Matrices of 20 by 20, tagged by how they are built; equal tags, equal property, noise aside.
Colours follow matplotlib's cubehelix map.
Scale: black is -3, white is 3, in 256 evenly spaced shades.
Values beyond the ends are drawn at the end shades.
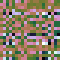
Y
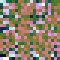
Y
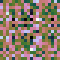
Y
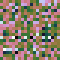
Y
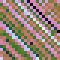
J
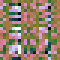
Y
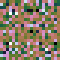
Y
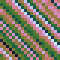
J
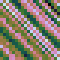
J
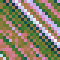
J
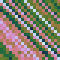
J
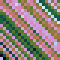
J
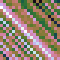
J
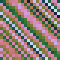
J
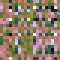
Y
